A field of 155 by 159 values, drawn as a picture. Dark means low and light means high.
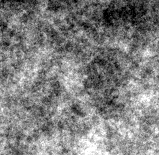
Neither half mirrors the other. Overall the values sit about 50% of the way up the scale. The field is mottled with small blotches. The field climbs toward the bottom. No row or column stands out. The ninth with the lowest average is the top right. No regular stripes run through it.
